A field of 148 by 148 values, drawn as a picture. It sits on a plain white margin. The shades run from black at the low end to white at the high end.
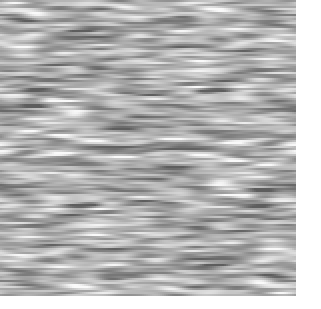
There is no overall slope. Streaks run across, left to right. Overall the values sit about 70% of the way up the scale. A half turn leaves it unchanged.
